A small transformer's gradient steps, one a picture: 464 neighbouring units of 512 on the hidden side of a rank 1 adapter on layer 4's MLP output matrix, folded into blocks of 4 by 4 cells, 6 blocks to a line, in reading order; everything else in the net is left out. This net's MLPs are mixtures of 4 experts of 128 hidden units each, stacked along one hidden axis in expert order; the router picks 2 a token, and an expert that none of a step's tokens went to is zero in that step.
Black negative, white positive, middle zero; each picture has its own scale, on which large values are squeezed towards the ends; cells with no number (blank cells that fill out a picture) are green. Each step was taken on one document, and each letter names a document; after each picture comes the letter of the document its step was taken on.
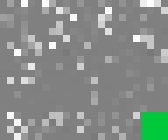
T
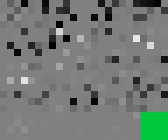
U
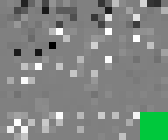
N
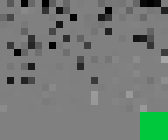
T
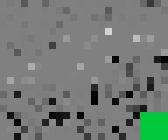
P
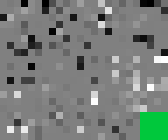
T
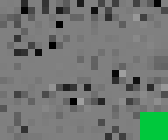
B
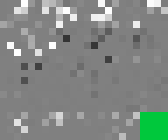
N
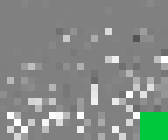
P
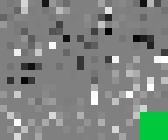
T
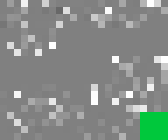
P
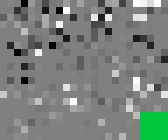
U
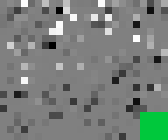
U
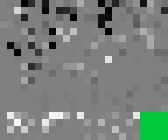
N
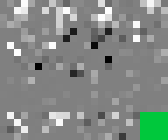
N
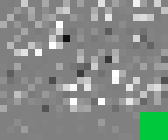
B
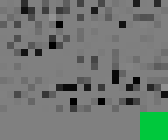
B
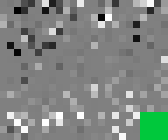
N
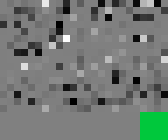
B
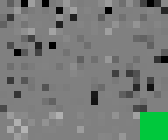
T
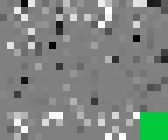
U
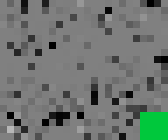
P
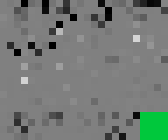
U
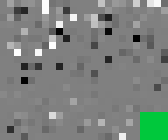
U
